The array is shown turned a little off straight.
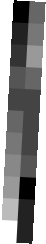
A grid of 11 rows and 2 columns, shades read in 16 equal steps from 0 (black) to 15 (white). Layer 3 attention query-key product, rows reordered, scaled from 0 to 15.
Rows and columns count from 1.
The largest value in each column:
15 9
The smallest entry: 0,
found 2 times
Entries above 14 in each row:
0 0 0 0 0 0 0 0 0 0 1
